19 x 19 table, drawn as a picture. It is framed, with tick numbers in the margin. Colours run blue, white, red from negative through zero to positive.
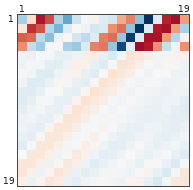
The top right is the ninth with the highest average. The middle right is the smoothest part. The halves do not mirror each other. The bottom part is calmer, past a seam about 20% of the way down. Streaks slant up to the right.
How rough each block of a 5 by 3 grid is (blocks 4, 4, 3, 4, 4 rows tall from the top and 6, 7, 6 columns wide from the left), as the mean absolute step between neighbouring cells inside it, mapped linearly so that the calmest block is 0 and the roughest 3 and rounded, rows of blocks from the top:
223 / 000 / 000 / 000 / 000
